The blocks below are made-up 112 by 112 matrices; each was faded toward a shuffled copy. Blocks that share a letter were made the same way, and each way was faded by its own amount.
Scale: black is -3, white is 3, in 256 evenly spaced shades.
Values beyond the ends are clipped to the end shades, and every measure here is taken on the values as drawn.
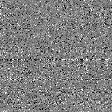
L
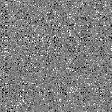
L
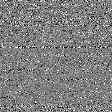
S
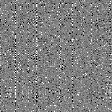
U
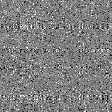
L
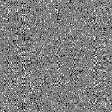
U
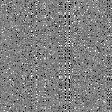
U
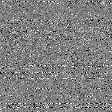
S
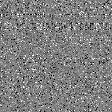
L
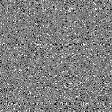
L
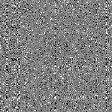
U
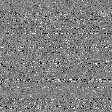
S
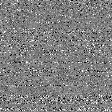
S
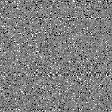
L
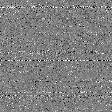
S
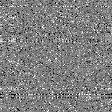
L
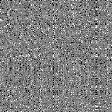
U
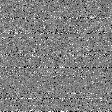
S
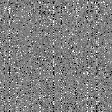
U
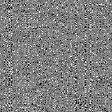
U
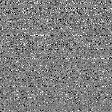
S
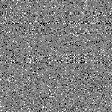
L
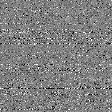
S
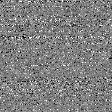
S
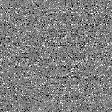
L
